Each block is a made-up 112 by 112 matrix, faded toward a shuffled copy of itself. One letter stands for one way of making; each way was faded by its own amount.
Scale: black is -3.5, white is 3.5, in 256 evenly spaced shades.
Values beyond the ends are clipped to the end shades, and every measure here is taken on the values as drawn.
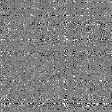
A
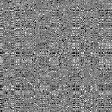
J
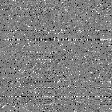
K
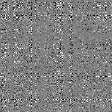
A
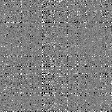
A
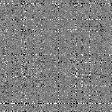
A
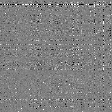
A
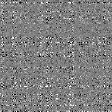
A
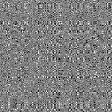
J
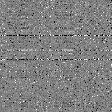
K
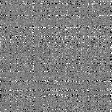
A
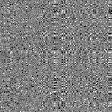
J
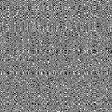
J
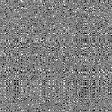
J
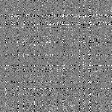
A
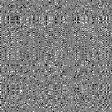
J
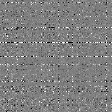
A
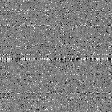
K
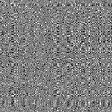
J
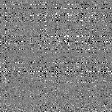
A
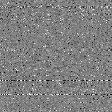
K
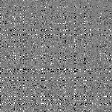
A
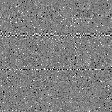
K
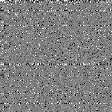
K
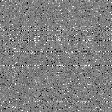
K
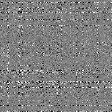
A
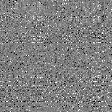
K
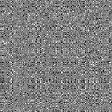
J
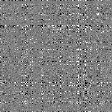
A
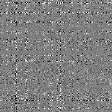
A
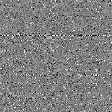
K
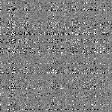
A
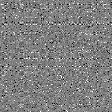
K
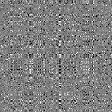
J
